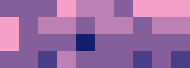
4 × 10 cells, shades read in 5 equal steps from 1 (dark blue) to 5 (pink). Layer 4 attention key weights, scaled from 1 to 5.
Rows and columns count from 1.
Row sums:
40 38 30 28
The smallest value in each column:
3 3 2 3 1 3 3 2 3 2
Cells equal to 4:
9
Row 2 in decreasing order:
5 4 4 4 4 4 4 3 3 3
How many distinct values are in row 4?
3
